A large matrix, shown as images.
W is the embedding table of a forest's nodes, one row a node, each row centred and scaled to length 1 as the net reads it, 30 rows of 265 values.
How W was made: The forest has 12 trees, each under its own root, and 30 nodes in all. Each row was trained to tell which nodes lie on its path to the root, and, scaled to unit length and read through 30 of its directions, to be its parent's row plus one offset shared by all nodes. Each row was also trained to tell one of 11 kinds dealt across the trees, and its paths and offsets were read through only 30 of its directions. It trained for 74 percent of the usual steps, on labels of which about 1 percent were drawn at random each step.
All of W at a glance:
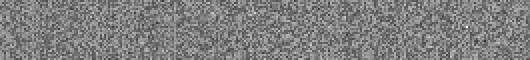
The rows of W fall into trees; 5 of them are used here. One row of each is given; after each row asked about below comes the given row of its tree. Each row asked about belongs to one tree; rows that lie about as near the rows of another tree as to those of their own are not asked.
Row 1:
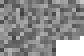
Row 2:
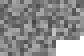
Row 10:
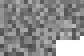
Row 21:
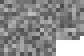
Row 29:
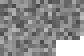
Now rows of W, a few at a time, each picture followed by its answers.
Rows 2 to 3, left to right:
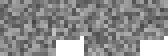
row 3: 21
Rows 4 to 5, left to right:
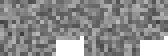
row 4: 21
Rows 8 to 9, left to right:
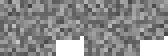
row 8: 10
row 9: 29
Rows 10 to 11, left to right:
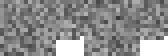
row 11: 21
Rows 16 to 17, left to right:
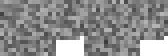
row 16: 2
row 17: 10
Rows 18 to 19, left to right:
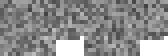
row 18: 10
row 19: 1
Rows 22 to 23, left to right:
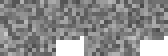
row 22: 21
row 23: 10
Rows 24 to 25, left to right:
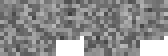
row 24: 2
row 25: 2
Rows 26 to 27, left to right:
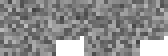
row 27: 2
